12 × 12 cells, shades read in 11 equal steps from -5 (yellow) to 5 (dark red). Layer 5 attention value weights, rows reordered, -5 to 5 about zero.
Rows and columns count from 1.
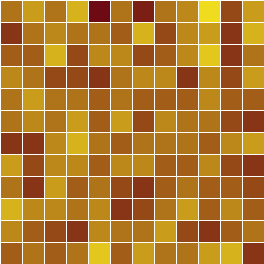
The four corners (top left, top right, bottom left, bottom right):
0 -2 1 3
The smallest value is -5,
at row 1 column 10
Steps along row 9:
up down up down up up down down up same up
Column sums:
1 4 -4 -1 4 4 7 2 2 -10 12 4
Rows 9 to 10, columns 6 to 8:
2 3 1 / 3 2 0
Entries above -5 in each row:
11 12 12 12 12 12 12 12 12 12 12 12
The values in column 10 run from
-5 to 3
